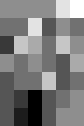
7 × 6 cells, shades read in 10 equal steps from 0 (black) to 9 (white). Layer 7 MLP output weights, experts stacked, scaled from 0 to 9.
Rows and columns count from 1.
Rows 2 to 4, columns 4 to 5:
3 5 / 4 7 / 4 3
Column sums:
25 27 28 29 35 38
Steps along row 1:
same same same up up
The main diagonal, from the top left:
5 4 6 4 3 5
